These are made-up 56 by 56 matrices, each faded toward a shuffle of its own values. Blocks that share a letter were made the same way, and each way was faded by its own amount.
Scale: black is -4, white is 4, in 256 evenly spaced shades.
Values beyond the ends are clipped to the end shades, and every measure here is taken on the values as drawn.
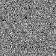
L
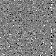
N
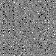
N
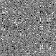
N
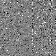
N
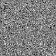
L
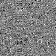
L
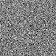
L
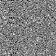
L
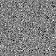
L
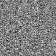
L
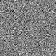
L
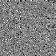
N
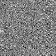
L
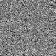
L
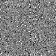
N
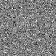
L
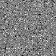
N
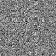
L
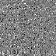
N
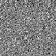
L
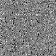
N
